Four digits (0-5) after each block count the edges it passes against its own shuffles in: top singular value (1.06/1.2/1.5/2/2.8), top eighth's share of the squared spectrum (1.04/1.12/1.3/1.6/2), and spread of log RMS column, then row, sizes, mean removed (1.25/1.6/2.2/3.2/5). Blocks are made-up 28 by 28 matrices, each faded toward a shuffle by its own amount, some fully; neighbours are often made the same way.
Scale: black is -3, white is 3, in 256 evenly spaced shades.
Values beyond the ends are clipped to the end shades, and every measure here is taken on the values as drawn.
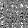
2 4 2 0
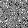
1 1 0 0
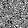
0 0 0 0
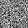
3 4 1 1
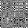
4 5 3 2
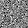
0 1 0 0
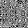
3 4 1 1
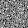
0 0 0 0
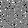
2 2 0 0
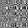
4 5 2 2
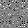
3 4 1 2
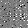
3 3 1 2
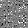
3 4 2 1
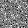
0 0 0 0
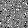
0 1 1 0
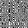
3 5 2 1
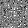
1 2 1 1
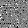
2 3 1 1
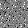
1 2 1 0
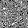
1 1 1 0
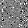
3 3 2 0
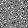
1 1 0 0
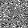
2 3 0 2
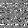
3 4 0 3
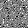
1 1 0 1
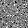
0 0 0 0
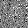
2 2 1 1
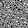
0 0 0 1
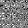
3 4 1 2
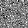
0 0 0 1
